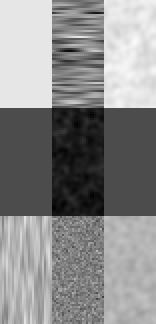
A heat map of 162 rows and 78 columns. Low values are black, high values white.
The table splits into 3 rows of 3 panels. Panel 1,1: very high, flat. Panel 1,2: middling, streaked across, strong in contrast. Panel 1,3: very high, blotchy, faint in contrast. Panel 2,1: low, flat. Panel 2,2: very low, blotchy, faint in contrast. Panel 2,3: low, flat. Panel 3,1: high, streaked downward. Panel 3,2: middling, fine-grained. Panel 3,3: high, blotchy, faint in contrast.
